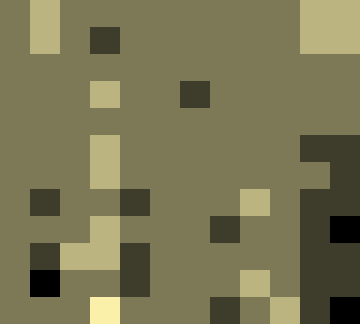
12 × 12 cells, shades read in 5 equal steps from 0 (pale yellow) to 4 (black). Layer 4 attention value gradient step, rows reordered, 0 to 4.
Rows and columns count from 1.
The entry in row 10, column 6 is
2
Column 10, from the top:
2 2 2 2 2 2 2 2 2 2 2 1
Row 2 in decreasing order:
3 2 2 2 2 2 2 2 2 1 1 1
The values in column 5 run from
2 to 3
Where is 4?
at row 9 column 12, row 11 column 2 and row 12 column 12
